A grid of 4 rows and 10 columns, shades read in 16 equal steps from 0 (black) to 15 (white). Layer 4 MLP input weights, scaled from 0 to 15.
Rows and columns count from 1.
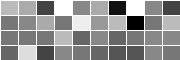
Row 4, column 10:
7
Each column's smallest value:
6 7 4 7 6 6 1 0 7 4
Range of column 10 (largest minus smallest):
7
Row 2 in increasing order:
0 7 7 7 8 9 10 11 11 14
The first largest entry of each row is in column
4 5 4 2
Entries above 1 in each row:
9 9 10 10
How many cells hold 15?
2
